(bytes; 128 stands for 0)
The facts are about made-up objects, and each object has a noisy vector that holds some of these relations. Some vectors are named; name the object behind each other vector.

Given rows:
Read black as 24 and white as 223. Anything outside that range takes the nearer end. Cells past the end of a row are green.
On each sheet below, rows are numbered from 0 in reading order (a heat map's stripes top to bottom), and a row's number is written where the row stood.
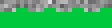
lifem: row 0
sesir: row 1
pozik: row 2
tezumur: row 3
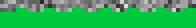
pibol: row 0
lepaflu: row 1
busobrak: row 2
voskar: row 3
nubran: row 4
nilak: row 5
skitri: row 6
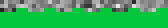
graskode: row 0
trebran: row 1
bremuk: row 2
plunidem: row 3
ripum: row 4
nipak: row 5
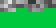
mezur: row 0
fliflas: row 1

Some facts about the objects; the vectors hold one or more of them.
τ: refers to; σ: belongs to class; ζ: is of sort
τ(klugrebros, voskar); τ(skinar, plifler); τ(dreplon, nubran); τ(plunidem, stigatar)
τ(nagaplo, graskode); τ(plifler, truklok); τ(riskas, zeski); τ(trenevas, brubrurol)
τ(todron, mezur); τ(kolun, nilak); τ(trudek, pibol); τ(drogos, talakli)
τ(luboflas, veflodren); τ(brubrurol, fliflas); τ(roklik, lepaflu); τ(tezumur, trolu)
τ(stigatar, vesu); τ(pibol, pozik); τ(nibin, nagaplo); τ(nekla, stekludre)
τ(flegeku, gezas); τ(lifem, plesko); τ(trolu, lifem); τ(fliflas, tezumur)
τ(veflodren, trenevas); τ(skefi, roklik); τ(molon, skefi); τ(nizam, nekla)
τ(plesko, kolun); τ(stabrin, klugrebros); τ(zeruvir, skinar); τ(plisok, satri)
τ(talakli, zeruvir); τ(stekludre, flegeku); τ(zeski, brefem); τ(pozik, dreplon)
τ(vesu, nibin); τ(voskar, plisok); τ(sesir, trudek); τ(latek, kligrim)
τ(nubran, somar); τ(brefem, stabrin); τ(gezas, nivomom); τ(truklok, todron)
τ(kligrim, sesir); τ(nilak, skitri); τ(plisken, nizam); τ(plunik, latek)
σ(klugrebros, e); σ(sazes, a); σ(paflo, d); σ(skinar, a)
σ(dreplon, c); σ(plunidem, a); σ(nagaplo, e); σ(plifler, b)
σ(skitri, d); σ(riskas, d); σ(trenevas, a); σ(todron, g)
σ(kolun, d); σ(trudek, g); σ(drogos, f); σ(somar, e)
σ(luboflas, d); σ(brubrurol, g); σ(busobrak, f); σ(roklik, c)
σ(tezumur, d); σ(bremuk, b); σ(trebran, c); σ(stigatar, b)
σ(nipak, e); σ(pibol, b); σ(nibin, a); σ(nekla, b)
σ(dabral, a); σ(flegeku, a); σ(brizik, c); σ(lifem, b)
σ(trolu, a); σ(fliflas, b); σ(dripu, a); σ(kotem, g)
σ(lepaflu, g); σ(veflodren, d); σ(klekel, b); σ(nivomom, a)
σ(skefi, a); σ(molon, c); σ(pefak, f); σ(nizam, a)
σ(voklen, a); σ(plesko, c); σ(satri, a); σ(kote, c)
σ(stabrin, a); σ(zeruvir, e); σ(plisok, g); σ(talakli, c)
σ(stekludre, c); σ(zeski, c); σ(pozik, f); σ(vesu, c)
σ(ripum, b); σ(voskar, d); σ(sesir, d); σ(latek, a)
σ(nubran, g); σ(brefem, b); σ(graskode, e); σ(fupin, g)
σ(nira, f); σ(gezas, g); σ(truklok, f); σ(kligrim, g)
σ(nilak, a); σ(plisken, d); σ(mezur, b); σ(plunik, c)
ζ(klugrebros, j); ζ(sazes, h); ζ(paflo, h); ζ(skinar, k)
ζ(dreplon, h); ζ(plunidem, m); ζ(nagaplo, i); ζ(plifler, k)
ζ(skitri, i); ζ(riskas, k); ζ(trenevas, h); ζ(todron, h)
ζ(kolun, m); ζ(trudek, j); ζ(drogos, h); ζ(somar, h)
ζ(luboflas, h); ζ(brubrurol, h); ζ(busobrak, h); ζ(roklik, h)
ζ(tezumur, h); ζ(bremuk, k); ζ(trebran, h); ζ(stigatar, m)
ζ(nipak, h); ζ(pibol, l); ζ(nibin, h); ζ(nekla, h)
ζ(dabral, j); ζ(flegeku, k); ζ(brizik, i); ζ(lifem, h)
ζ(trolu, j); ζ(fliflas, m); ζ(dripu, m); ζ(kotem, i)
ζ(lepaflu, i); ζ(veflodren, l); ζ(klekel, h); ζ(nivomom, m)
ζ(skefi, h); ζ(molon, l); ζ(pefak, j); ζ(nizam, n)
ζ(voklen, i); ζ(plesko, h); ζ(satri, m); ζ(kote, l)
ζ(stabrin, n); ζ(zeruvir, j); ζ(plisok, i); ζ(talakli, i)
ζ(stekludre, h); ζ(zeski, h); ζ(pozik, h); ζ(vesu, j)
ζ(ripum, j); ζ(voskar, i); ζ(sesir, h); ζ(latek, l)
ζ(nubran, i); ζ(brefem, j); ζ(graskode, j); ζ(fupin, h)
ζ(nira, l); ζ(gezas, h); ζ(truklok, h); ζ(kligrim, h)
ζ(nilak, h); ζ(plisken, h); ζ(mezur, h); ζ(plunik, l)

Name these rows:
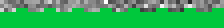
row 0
skefi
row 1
todron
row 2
plisken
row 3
kligrim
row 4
plisok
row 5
brefem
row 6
zeruvir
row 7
nira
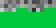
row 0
drogos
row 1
veflodren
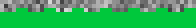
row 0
dreplon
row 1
plunik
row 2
luboflas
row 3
riskas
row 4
kote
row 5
voklen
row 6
latek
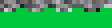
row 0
satri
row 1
nivomom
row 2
roklik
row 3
trudek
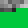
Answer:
vesu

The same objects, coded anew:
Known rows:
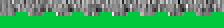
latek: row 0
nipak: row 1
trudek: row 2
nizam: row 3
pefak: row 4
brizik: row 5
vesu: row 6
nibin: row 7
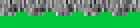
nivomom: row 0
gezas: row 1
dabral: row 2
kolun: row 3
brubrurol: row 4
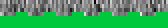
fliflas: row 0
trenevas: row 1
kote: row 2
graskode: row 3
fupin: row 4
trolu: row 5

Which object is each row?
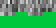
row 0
lepaflu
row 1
somar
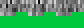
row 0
skitri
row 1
nagaplo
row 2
nilak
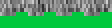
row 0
pozik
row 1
plunidem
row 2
sesir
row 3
dreplon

